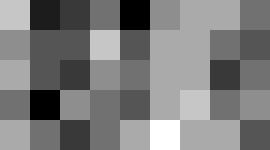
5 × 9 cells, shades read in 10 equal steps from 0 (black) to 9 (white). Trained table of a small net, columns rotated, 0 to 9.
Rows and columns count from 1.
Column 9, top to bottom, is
4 3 4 5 3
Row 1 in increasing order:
0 1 2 4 4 5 6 6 7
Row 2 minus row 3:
-1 0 1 2 -1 0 0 2 -1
